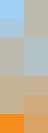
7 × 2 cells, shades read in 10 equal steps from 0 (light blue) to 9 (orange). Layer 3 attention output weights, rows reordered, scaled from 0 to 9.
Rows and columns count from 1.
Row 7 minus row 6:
5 1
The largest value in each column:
9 6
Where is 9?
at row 7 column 1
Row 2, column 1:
1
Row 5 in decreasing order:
4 4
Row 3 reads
3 2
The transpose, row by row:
0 1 3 3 4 4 9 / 3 3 2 2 4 5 6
